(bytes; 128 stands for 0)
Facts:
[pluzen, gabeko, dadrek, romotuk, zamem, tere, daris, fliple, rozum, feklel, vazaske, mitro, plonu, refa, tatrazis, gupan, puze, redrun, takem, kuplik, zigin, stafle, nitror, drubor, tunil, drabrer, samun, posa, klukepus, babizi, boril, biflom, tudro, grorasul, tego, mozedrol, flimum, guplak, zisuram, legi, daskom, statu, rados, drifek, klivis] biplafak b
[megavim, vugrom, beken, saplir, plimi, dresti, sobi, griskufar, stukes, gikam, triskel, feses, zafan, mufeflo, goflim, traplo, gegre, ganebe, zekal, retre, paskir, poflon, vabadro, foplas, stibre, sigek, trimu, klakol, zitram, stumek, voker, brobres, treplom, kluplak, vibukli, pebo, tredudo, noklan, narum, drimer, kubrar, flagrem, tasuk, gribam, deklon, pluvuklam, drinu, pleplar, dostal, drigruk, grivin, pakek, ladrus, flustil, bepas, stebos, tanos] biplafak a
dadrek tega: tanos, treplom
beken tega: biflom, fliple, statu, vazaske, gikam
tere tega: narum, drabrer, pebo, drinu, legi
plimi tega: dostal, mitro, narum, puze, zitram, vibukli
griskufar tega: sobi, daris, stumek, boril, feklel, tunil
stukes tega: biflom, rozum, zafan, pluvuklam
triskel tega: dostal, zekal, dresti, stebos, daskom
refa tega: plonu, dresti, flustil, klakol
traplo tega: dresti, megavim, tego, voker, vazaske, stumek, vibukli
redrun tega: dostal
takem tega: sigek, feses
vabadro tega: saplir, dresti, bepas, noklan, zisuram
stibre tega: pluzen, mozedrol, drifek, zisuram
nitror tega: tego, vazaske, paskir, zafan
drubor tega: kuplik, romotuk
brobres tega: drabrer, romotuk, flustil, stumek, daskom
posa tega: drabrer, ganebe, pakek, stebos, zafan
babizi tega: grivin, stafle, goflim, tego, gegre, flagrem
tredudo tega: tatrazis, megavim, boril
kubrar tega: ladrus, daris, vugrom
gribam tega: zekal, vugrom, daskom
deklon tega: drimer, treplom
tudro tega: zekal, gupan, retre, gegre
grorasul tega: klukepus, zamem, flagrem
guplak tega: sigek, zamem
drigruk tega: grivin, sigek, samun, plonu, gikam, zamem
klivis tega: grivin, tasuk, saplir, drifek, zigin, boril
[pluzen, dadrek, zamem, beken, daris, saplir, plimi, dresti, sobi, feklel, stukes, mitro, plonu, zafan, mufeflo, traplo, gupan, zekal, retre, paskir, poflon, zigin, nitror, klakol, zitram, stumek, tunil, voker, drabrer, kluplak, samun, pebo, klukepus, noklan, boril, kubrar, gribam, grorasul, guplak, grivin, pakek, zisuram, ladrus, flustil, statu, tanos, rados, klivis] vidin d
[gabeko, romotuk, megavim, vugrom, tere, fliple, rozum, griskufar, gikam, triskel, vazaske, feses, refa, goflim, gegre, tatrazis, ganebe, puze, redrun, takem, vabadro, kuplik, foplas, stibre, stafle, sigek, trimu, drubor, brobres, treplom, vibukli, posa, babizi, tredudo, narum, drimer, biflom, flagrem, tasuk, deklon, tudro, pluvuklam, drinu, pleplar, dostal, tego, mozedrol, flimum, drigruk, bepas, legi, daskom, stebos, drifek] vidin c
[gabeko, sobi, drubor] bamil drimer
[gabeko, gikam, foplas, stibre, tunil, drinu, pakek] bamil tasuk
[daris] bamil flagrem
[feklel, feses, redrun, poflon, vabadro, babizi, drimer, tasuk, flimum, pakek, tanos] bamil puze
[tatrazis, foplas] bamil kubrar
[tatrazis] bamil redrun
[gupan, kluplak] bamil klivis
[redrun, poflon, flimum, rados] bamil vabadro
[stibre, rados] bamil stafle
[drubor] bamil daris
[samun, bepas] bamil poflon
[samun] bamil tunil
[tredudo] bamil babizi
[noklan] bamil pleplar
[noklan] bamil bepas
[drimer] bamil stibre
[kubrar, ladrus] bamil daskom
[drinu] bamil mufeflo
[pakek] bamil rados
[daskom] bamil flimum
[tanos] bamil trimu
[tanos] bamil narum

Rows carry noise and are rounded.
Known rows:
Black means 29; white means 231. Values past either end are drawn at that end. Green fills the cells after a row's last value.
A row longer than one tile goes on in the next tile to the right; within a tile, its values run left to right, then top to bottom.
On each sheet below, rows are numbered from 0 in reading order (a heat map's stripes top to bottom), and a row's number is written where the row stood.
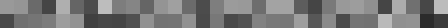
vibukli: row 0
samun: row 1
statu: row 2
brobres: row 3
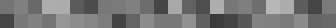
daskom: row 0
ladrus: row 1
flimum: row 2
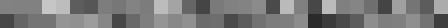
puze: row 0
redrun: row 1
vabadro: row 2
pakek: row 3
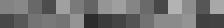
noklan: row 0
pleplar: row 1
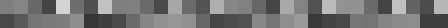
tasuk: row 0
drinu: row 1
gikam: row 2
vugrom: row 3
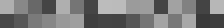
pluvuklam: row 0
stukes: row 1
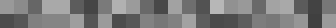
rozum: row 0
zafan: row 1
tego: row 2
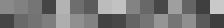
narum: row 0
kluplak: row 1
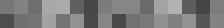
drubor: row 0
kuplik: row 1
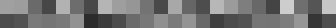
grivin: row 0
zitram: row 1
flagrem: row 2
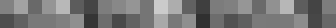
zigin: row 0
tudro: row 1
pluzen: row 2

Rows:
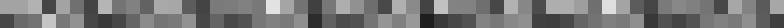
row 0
plimi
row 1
tatrazis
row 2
babizi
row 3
drigruk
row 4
feses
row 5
klivis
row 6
poflon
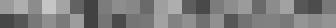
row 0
nitror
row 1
legi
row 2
drabrer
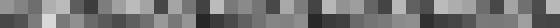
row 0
dadrek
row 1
traplo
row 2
tredudo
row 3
megavim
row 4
paskir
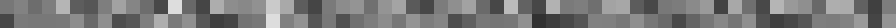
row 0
daris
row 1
treplom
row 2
tere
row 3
mitro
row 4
saplir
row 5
rados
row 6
kubrar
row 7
fliple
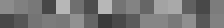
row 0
mufeflo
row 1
gabeko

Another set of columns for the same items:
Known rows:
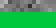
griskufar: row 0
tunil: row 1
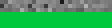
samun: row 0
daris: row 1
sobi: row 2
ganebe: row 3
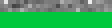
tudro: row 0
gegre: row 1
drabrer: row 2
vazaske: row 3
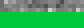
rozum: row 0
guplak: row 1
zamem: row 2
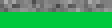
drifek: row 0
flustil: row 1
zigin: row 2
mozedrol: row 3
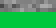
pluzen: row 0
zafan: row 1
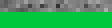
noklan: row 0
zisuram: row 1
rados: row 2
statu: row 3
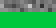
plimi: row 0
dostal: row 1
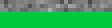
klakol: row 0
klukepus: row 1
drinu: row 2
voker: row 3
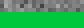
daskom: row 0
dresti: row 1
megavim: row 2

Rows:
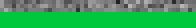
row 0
gribam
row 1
pleplar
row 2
vabadro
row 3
flimum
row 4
kluplak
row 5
redrun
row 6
tasuk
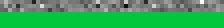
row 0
drubor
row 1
drimer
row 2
stafle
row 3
gupan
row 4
klivis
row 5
tanos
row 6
stibre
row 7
nitror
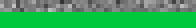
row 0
deklon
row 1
takem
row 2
flagrem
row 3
saplir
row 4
grivin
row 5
tatrazis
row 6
gikam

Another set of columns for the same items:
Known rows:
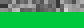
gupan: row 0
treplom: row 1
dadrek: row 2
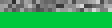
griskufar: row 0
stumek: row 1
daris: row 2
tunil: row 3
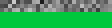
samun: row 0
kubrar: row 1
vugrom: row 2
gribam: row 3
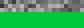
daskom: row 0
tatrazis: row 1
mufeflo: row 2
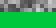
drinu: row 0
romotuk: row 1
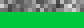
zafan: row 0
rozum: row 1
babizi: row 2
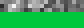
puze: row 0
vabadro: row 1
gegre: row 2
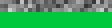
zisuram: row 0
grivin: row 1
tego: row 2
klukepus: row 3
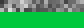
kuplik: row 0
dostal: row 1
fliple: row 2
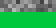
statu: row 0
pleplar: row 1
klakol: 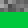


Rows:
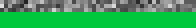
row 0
bepas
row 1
gikam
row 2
drabrer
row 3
ladrus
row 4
noklan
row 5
stafle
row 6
pakek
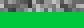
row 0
kluplak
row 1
posa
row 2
sobi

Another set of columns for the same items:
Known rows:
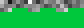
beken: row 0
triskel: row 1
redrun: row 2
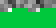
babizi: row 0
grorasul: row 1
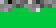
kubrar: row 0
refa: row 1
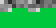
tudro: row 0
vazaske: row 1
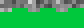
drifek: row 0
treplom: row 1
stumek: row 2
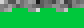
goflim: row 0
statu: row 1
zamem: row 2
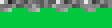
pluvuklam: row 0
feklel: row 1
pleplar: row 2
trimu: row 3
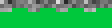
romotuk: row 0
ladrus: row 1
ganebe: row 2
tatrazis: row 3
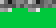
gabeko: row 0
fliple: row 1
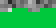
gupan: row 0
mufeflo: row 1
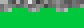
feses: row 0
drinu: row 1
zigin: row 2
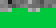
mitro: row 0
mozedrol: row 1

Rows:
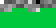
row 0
griskufar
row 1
posa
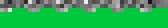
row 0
daris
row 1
foplas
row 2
gikam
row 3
tredudo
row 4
tanos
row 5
daskom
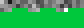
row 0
plimi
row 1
puze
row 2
samun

